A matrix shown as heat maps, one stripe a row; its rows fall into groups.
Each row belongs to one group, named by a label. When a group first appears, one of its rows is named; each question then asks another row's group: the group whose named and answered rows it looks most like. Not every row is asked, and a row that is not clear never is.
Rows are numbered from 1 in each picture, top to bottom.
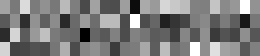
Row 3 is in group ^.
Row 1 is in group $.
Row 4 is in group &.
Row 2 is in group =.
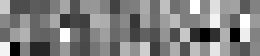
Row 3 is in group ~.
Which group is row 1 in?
&
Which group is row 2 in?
$
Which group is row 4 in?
&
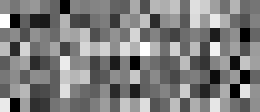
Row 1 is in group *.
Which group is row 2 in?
&
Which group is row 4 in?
&
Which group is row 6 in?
=
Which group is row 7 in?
~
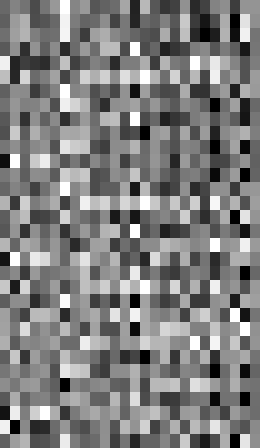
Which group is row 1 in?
~
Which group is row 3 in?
~
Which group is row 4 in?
=
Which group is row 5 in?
&
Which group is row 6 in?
&
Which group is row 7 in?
~
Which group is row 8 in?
=
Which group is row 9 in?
=
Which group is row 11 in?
=
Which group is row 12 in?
^
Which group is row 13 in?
=
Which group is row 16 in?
~
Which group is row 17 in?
=
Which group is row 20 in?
=
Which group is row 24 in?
$
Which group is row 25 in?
&
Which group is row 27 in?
=
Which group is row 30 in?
^
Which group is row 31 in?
&
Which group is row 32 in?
~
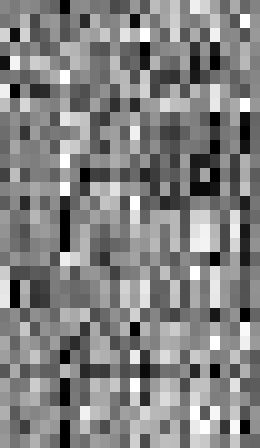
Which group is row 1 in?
*
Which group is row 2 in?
$
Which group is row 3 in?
&
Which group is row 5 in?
^
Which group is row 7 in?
&
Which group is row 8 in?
$
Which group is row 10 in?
=
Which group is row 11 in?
=
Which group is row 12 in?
~
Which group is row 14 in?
~
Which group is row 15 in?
=
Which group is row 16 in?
*
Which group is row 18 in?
*
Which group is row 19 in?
=
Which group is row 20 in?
&
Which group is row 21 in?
&
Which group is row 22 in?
&
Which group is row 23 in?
=
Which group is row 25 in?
$
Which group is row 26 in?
*
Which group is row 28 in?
*
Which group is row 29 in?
*
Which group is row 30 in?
&
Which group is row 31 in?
*
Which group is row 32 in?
*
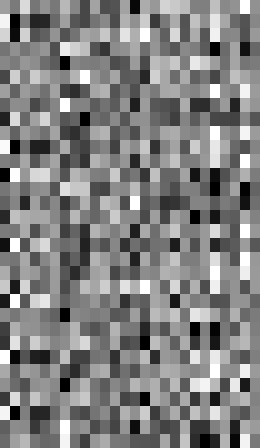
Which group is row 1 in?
$
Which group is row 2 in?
&
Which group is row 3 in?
&
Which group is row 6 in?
^
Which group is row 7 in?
$
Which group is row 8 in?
~
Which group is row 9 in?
^
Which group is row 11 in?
&
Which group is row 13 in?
^
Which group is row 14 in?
=
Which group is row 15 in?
=
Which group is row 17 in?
$
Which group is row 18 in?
^
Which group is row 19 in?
$
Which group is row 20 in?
$
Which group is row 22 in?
^
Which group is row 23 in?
*
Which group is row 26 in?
&
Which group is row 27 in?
$
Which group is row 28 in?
*
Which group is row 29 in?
^
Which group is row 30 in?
&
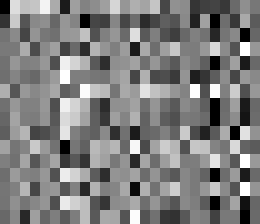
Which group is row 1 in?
^
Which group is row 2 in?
^
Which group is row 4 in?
$
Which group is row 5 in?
=
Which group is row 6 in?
~
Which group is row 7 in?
&
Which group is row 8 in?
=
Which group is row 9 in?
=
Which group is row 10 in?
~
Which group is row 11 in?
*
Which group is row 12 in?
$
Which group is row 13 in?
=
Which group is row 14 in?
$
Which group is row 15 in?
=
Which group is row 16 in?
=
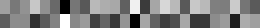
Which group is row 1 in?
*
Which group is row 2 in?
~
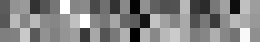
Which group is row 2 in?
^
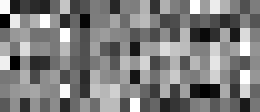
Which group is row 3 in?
~
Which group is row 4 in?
$
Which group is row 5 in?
&
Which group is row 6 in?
$
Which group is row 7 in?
~
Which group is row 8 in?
=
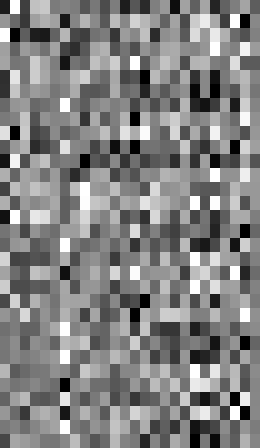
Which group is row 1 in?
^
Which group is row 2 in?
*
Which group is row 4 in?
$
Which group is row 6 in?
^
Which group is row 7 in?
^
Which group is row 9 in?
$
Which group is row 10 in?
&
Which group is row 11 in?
~
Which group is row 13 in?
$
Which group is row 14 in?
^
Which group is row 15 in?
&
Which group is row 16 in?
^
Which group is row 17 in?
=
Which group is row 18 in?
~
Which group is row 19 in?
&
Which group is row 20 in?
*
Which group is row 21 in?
&
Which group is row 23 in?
$
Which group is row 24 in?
~
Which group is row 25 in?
=
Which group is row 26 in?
~
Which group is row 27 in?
&
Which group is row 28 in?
*
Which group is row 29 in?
~
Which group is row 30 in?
*
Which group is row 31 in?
~
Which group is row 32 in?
^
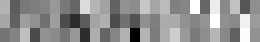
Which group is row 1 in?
&
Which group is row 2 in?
$
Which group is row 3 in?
$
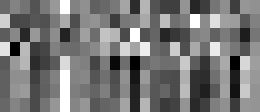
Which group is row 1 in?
~
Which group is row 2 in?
&
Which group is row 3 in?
=
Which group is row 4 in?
&
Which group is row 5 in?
~
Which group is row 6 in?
~
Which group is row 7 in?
~
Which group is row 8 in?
~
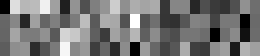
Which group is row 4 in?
~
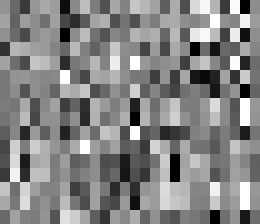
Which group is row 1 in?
*
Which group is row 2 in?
$
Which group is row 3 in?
*
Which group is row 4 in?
^
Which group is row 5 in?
*
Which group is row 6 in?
~
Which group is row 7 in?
=
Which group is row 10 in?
=
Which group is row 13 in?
^
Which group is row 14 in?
$
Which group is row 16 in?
=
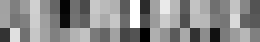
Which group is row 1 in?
*
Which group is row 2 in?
*
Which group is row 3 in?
^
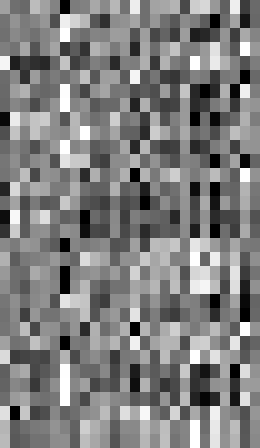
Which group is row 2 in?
=
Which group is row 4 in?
$
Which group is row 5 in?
&
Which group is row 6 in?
=
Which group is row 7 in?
~
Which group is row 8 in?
~
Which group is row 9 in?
^
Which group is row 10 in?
^
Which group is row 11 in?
~
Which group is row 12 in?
=
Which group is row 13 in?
$
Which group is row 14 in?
^
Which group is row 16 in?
^
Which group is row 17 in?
^
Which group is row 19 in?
&
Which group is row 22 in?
=
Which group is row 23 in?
=
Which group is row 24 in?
$
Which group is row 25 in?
*
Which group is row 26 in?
&
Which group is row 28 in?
~
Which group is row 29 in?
~
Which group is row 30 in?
&
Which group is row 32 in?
&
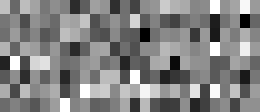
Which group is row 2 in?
=
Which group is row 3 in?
^
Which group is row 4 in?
$
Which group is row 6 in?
=
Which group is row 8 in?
~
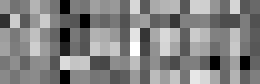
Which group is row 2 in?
^
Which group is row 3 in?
*
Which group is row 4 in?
*
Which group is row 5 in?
=
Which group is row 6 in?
*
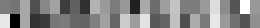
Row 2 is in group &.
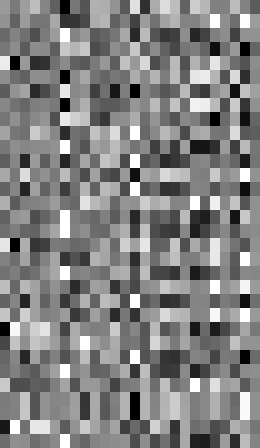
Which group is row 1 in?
*
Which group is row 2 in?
$
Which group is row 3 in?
~
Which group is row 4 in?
=
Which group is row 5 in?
&
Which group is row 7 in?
~
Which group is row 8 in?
*
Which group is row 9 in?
=
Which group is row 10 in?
*
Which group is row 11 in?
~
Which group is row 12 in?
=
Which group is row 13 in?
$
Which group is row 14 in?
=
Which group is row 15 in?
&
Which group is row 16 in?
~
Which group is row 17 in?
~
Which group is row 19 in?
$
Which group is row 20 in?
~
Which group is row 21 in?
$
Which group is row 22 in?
=
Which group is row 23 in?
$
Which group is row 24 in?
^
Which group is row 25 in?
^
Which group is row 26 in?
=
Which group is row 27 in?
~
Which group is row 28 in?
&
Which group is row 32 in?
~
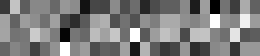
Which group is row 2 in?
$
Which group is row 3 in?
*
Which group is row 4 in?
~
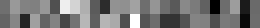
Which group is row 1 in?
=
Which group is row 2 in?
=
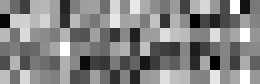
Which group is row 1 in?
*
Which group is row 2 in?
^
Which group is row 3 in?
$
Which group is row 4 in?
~
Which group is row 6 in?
$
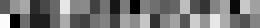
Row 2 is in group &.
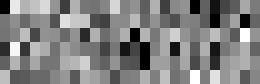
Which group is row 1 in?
^
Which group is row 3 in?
$
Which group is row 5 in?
^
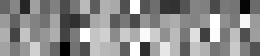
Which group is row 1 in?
=
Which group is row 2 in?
$
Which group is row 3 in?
&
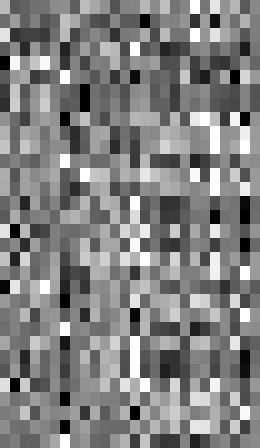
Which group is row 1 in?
&
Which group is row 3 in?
&
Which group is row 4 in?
=
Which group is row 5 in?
^
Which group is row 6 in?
~
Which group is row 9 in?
*
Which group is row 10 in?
$
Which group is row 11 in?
$
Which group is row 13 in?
&
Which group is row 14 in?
$
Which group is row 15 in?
=
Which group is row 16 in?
=
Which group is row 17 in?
&
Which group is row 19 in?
&
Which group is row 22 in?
*
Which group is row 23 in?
$
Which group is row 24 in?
~
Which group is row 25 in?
*
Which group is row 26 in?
=
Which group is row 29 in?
*
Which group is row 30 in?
$
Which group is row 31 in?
*
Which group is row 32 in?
~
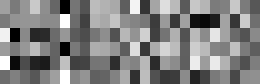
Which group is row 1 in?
*
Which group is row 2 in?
~
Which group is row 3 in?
&
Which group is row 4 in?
*
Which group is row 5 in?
&
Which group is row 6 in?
~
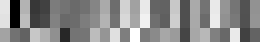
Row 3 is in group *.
